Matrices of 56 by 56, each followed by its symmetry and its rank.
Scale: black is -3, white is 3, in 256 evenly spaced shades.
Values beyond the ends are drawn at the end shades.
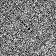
symmetric, full rank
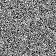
neither, full rank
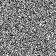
neither, full rank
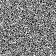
neither, full rank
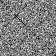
symmetric, full rank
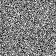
neither, full rank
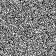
neither, full rank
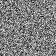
neither, full rank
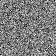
symmetric, full rank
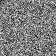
symmetric, full rank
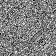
symmetric, full rank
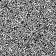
symmetric, full rank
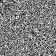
symmetric, full rank
